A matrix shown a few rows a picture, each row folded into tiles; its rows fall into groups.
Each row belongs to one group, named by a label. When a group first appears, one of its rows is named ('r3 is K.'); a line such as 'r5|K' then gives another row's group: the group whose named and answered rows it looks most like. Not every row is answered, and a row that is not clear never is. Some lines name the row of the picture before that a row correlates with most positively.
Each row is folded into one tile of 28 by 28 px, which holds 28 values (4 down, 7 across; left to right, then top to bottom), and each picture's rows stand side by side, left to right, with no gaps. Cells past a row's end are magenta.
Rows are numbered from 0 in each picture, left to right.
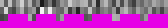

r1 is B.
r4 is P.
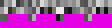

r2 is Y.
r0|Y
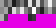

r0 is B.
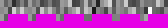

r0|B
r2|Y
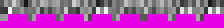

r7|B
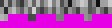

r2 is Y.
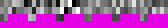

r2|Y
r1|P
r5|B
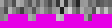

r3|B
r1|P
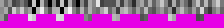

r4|P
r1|P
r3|Y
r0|B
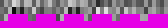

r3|B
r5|P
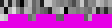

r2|Y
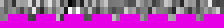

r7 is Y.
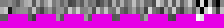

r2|B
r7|P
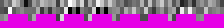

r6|B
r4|B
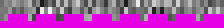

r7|B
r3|P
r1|B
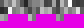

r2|Y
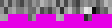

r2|P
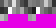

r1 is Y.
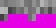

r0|Y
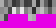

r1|P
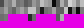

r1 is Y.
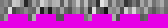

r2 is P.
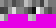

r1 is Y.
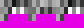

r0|B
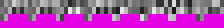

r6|P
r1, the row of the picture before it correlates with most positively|1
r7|Y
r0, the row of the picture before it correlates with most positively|1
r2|B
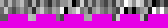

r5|B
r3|P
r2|Y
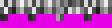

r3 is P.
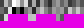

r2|B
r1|P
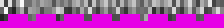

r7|Y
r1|Y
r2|Y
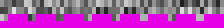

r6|B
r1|Y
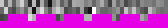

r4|B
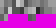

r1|Y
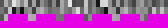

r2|Y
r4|P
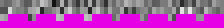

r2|P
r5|B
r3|P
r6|B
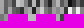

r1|P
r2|B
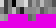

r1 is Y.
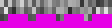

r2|Y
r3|B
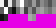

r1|P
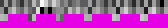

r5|P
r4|P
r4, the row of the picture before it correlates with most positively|1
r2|B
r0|P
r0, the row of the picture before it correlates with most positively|1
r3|P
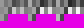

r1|B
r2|B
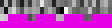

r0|P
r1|Y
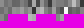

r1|P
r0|B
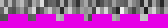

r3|B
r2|P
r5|P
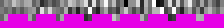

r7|P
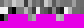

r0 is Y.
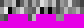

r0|Y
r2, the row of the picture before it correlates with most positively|2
